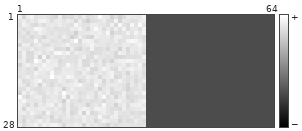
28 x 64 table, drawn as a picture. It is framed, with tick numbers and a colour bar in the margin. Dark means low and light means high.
The table splits into one row of 2 panels. Panel 1,1: very high, fine-grained, faint in contrast. Panel 1,2: low, flat.
